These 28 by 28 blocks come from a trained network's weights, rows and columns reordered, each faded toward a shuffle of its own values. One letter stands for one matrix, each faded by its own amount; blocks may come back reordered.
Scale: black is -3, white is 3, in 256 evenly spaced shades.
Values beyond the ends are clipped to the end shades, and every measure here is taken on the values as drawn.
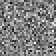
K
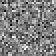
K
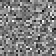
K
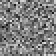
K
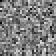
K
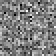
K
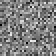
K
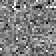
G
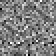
G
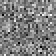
G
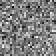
K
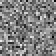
K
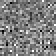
G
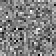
G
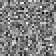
K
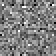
G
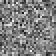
K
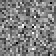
G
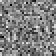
K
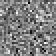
K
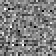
G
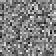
K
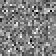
G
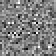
G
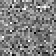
G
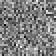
K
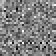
G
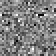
G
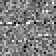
G
